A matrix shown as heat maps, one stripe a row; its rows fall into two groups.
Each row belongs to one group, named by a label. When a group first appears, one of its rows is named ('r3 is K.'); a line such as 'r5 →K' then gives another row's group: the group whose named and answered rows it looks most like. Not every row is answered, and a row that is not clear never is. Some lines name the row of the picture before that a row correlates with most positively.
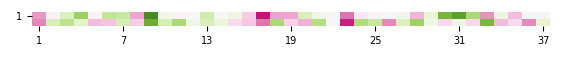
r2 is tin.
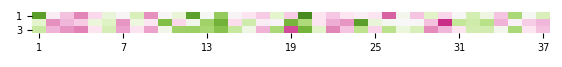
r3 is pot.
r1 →pot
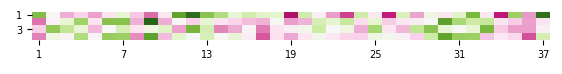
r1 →pot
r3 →tin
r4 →tin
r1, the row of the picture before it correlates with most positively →1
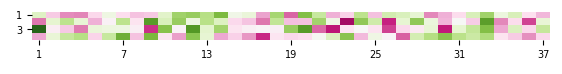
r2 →tin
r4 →tin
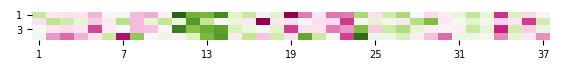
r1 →pot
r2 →tin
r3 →pot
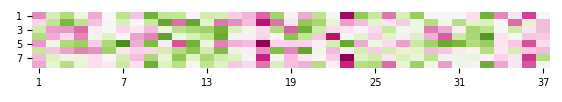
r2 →tin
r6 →pot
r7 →tin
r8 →tin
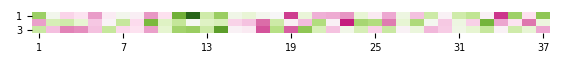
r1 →pot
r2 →tin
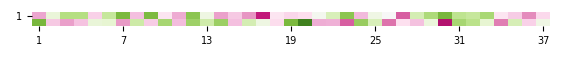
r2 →pot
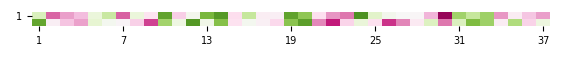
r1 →pot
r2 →pot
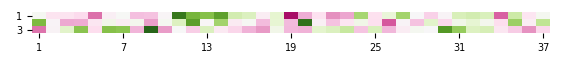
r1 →pot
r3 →tin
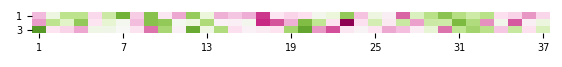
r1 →tin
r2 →tin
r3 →pot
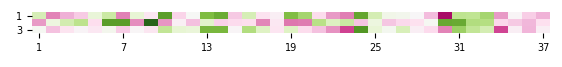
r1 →pot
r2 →tin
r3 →pot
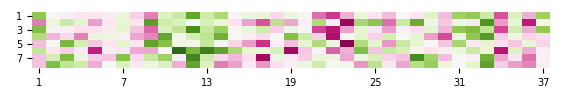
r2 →tin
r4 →pot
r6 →pot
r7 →tin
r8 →tin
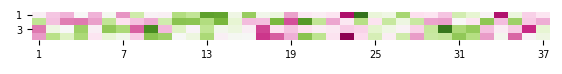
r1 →pot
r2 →pot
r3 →tin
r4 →tin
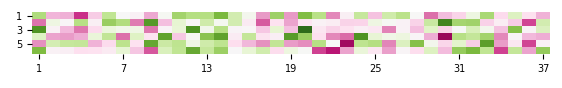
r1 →pot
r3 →pot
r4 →pot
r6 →pot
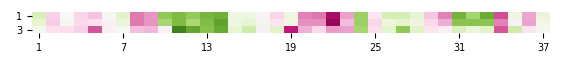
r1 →pot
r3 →pot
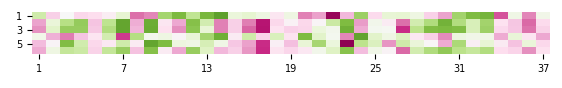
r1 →pot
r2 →tin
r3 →tin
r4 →pot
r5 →tin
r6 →tin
